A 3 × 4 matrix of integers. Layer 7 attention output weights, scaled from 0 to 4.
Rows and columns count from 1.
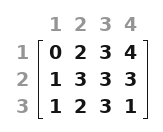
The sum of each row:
9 10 7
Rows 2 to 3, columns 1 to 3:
1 3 3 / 1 2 3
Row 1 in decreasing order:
4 3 2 0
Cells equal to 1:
3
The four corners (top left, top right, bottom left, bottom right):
0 4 1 1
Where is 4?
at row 1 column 4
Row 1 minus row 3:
-1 0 0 3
